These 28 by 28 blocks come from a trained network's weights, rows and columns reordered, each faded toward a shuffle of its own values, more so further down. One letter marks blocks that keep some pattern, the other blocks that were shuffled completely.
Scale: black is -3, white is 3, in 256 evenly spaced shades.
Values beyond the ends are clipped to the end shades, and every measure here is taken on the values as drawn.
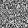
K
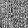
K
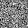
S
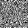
K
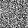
S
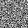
S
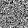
K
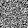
S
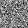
S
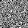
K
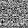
K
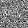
K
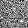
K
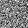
S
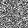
S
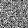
S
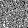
S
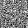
K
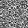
K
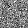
S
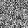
K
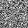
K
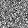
S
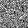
S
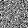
S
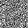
K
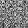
K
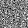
S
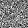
S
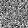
S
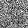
S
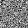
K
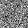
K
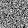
S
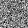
S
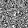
S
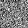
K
